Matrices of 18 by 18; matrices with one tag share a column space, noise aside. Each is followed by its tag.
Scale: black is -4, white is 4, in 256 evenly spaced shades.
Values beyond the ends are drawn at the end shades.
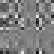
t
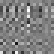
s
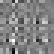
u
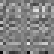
s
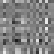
u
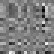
s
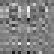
s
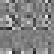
t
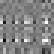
u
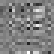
s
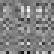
s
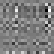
s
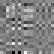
s
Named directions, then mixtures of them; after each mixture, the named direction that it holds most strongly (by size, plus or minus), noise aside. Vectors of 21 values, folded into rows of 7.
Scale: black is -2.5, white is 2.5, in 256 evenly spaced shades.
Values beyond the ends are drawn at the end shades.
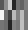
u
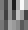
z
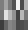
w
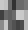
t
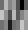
z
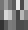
w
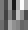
z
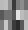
t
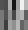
z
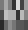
w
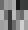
z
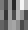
z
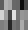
u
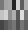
w
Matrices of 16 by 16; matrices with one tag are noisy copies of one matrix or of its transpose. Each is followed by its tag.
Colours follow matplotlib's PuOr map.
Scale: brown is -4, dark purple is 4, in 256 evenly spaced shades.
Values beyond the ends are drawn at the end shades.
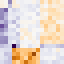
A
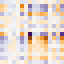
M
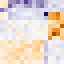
A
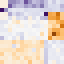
A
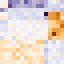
A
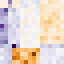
A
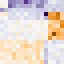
A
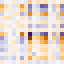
M
